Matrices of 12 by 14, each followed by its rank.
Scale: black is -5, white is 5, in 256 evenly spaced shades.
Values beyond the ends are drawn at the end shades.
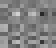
two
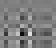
one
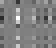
one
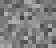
full rank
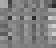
two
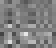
two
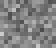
full rank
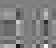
one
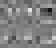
two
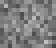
full rank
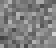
full rank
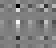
one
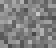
full rank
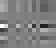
one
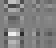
one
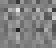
two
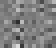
two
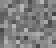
full rank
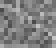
full rank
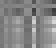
one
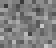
full rank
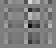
one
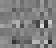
two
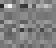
two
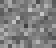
full rank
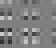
one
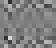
two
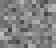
full rank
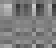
one
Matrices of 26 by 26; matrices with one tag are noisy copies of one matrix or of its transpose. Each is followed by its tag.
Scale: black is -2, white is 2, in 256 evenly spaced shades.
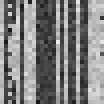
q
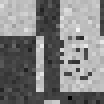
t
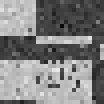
t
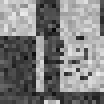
t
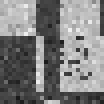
t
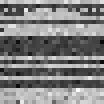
q
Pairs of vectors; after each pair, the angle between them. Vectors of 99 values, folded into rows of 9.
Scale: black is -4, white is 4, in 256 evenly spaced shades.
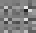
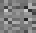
nearly opposite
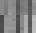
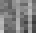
nearly opposite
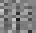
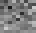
orthogonal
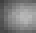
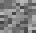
orthogonal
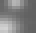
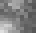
nearly parallel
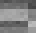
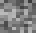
partly aligned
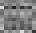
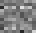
nearly opposite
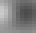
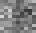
partly aligned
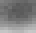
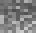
partly aligned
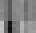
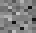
orthogonal
